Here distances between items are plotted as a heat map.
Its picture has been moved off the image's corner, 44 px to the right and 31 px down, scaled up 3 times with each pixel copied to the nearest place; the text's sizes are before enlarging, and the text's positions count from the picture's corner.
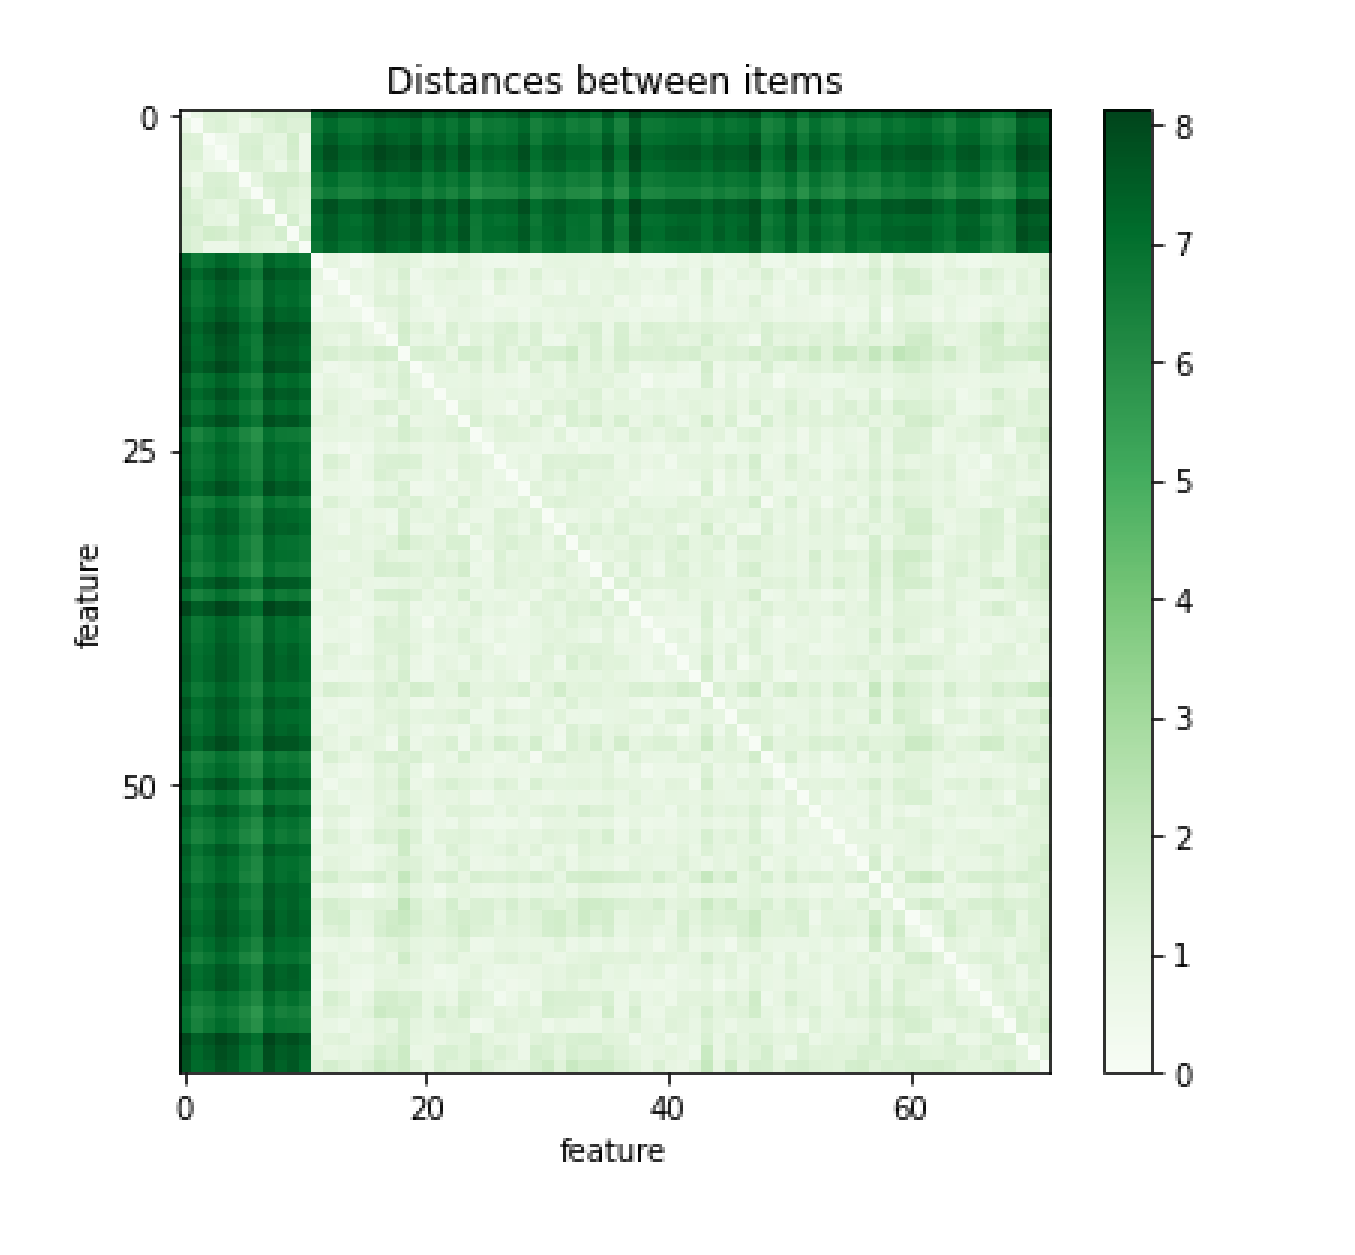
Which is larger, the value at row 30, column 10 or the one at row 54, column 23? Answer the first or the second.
the first
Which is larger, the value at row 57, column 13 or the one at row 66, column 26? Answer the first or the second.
the first
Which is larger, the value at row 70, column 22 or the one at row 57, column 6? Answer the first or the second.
the second
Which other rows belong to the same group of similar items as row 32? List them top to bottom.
11, 12, 13, 14, 15, 16, 17, 18, 19, 20, 21, 22, 23, 24, 25, 26, 27, 28, 29, 30, 31, 33, 34, 35, 36, 37, 38, 39, 40, 41, 42, 43, 44, 45, 46, 47, 48, 49, 50, 51, 52, 53, 54, 55, 56, 57, 58, 59, 60, 61, 62, 63, 64, 65, 66, 67, 68, 69, 70, 71
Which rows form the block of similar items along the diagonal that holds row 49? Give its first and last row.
11 to 71
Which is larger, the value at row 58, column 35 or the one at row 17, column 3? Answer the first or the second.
the second
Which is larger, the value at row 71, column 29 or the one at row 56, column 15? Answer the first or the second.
the first
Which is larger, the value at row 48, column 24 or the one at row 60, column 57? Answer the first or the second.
the second
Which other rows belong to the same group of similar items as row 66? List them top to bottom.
11, 12, 13, 14, 15, 16, 17, 18, 19, 20, 21, 22, 23, 24, 25, 26, 27, 28, 29, 30, 31, 32, 33, 34, 35, 36, 37, 38, 39, 40, 41, 42, 43, 44, 45, 46, 47, 48, 49, 50, 51, 52, 53, 54, 55, 56, 57, 58, 59, 60, 61, 62, 63, 64, 65, 67, 68, 69, 70, 71
